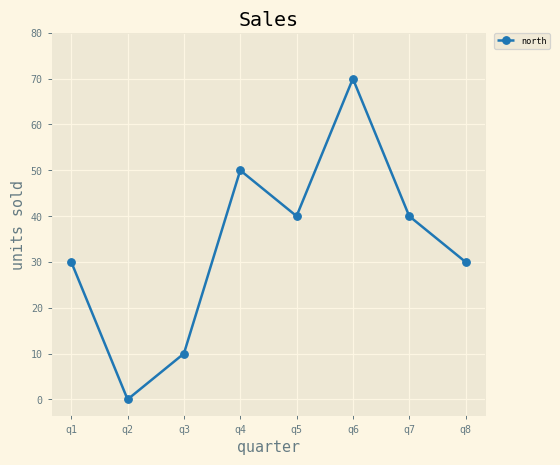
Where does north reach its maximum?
q6
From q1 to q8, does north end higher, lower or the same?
the same
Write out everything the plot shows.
Title: Sales
x-axis: quarter, ticks q1 q2 q3 q4 q5 q6 q7 q8
y-axis: units sold, ticks 0 10 20 30 40 50 60 70 80
Legend: north
Values:
north: 30 0 10 50 40 70 40 30
